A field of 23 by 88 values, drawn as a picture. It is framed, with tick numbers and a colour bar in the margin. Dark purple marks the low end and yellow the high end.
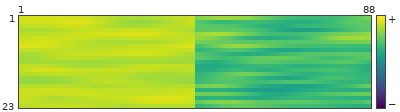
It is made of 1 by 2 panels. Panel 1,1: very high, streaked across, faint in contrast. Panel 1,2: high, streaked across.
